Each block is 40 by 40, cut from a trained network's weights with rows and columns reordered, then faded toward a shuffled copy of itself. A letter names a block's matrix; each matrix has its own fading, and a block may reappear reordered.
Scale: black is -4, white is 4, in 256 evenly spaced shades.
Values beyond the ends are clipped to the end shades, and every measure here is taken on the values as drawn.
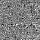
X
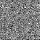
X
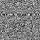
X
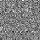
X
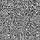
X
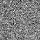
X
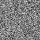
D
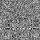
X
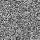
D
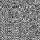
X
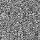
X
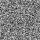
D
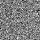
X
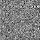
X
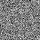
D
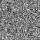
X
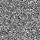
D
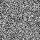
D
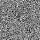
D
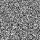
X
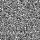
D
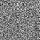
X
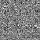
X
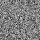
D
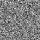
D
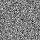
D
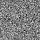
D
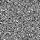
X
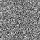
X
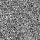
D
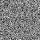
X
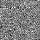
X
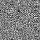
X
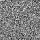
D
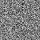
X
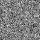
D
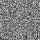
X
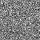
D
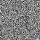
D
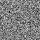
D
